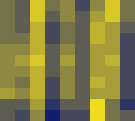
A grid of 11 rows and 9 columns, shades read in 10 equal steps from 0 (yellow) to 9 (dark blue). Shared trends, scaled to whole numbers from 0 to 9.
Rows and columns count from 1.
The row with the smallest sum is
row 6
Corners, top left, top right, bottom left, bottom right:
5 5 6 6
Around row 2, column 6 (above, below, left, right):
7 6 4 3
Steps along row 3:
up down up down up down up up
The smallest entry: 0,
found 2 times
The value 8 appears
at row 10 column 4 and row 10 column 9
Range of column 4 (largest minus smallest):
4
